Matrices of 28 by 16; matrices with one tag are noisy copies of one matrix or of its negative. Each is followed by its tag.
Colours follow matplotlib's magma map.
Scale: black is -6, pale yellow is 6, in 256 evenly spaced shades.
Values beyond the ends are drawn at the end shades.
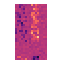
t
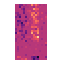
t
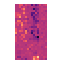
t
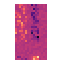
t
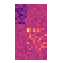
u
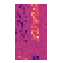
t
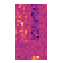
t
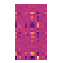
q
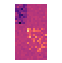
u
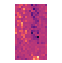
t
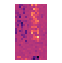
t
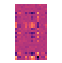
q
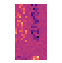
t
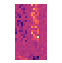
t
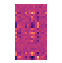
q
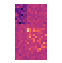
u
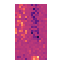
t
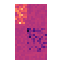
u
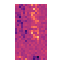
t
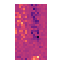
t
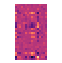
q
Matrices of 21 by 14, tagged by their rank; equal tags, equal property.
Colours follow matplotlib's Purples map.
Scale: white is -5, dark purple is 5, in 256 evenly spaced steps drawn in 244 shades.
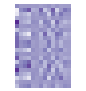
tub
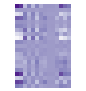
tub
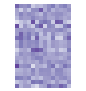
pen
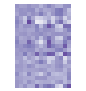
pen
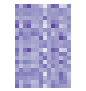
pen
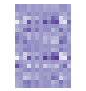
tub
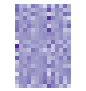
pen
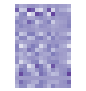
tub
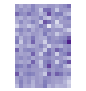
pen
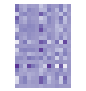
tub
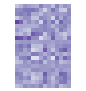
pen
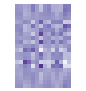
tub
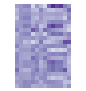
pen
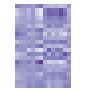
tub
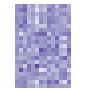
pen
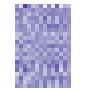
pen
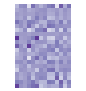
pen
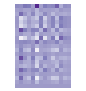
tub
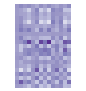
tub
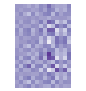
tub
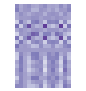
tub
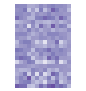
pen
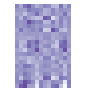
pen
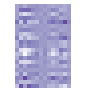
tub
